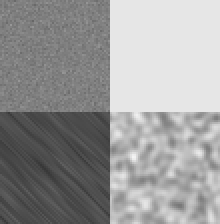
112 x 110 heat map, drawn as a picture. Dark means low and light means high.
The table splits into 2 rows of 2 panels. Panel 1,1: middling, fine-grained, faint in contrast. Panel 1,2: very high, flat. Panel 2,1: low, slanting down to the right, faint in contrast. Panel 2,2: high, blotchy.
